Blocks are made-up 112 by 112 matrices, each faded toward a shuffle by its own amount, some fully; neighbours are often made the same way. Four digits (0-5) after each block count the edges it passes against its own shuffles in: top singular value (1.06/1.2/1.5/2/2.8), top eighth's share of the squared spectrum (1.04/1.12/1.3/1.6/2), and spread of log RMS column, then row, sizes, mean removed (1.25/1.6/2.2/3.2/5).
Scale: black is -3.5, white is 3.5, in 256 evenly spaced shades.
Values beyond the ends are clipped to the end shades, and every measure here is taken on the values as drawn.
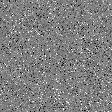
0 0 0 0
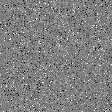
2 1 1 0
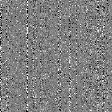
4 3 4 0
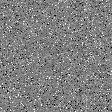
0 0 0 0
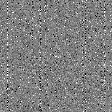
3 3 3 0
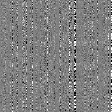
4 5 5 0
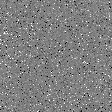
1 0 0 0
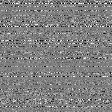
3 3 0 5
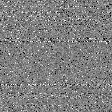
2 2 0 3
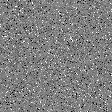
0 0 0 0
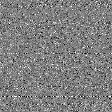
2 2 0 3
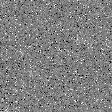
0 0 1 0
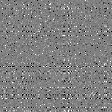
5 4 2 3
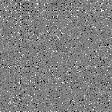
4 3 1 2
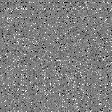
4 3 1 2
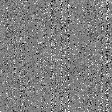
2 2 3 0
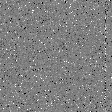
2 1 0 0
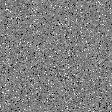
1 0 1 0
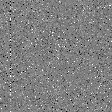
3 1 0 0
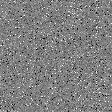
1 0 1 0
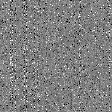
2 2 3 0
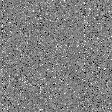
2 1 2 0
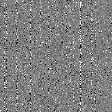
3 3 3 0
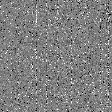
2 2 2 0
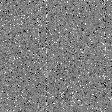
2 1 1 0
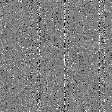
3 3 3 0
